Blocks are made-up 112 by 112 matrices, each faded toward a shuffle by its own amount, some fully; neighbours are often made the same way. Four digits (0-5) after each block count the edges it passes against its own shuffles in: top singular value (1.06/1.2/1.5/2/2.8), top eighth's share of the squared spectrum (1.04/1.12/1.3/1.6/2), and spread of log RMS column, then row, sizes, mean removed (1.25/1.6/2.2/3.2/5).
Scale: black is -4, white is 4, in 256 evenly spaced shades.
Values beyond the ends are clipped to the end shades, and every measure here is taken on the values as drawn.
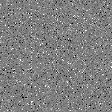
4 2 2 1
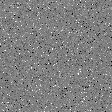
0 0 0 0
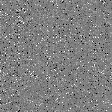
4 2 1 1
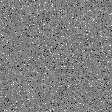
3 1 0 0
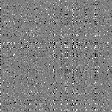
5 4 3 3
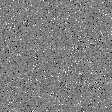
1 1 0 0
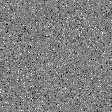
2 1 0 0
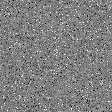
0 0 0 0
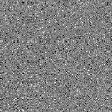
4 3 2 2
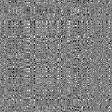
5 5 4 3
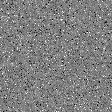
1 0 0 0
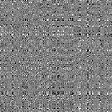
5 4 3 3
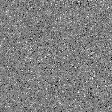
3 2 1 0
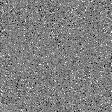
3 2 0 0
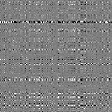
5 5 3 4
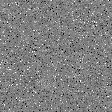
2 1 0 0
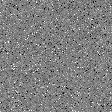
2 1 0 0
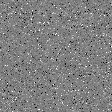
2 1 0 0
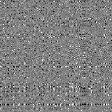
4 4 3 3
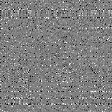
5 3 2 3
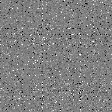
2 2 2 2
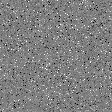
0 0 0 0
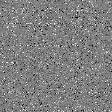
2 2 2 2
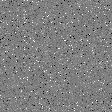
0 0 0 0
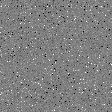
2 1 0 1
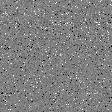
1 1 0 1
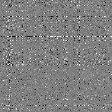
3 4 3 3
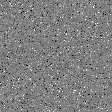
0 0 0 0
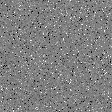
0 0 0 0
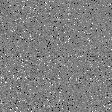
2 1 1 1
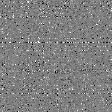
3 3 2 3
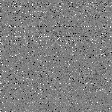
2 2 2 2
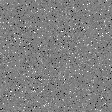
0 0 0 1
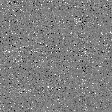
1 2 1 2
